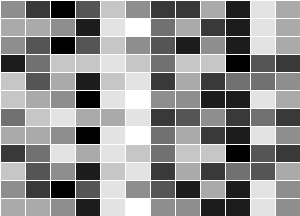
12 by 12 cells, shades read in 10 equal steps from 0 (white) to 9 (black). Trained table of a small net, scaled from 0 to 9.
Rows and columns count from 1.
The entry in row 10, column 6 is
1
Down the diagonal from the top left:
4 3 9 2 2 0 7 3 2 5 1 4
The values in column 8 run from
2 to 8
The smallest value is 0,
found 4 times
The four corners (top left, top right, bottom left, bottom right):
4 3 3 4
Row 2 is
3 3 4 8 1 0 5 3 7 8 1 3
